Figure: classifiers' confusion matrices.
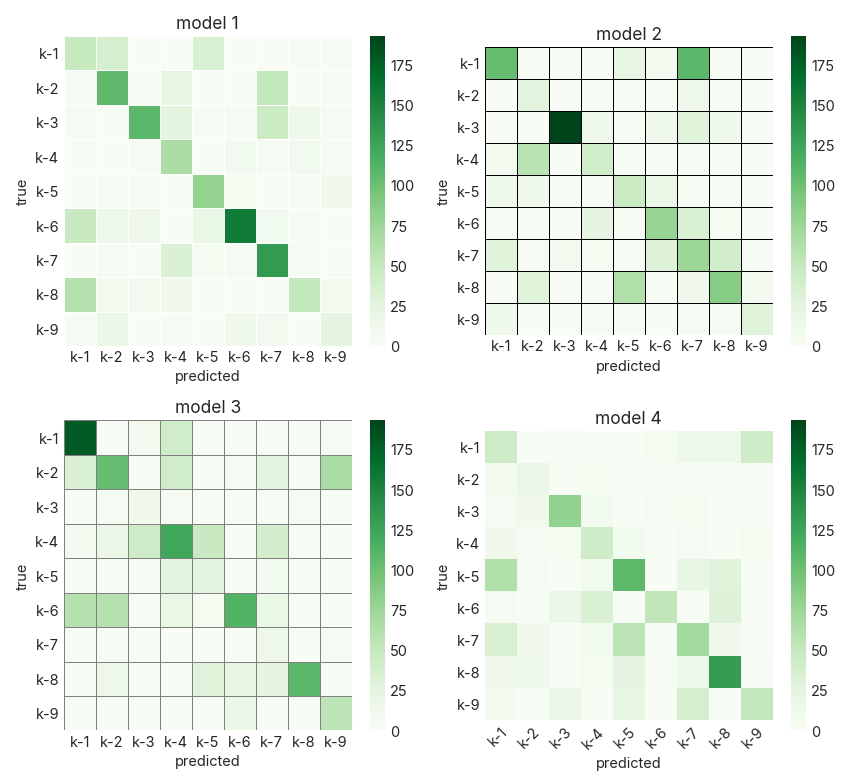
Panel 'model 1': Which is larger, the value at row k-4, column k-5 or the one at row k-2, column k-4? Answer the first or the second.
the second
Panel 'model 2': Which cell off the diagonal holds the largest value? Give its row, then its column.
k-1, k-7
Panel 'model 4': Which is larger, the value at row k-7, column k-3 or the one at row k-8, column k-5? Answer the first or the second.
the second
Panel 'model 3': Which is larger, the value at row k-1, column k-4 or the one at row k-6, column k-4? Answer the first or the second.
the first
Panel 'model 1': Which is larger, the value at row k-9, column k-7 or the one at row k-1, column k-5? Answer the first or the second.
the second
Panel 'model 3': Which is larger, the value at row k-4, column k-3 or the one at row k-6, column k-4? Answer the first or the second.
the first
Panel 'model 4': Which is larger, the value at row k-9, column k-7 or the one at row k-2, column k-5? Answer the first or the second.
the first
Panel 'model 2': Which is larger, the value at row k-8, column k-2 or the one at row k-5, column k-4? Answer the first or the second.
the first
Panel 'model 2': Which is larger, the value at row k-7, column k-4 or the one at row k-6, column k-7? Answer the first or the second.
the second
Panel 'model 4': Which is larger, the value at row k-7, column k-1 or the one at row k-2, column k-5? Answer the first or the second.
the first
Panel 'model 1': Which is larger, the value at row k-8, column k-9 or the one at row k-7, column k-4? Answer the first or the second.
the second
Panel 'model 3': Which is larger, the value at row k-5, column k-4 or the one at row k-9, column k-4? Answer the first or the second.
the first
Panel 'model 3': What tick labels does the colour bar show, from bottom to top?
0, 25, 50, 75, 100, 125, 150, 175
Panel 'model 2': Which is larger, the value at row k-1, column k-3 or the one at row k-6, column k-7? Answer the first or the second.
the second
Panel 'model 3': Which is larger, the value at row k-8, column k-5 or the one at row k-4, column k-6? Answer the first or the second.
the first
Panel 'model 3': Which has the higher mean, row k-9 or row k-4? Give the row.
k-4
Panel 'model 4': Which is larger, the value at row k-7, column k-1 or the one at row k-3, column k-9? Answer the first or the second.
the first
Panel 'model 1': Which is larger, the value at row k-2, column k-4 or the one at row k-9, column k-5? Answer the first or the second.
the first
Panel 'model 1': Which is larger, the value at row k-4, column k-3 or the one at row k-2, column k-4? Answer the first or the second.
the second
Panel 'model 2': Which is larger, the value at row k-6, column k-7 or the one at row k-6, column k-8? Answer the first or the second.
the first
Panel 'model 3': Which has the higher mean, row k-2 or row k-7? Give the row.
k-2
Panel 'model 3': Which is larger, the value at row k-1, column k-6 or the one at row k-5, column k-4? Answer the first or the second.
the second
